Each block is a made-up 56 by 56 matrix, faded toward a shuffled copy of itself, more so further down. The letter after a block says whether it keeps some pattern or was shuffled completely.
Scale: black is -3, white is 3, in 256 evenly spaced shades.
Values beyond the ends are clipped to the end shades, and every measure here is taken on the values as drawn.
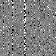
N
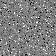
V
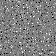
V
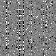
N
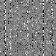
N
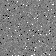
V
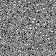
V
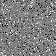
V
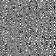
N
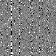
N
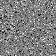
V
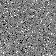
V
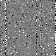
N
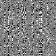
N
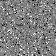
V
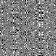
N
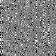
N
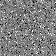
V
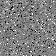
V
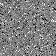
V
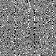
N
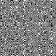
N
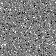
V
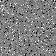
V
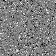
V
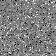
V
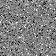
V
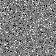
V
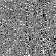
N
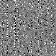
N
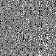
N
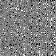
N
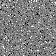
V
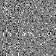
N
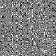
N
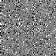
N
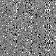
N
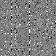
N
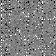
N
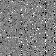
N
